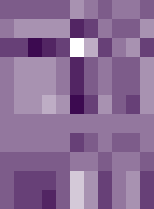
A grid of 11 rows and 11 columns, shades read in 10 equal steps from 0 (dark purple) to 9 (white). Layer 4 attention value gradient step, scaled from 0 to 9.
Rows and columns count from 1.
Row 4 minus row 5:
0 0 0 0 0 0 0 0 0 0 0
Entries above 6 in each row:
0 0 1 0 0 0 0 0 0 1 1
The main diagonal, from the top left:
3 5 0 5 4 0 4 4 4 5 2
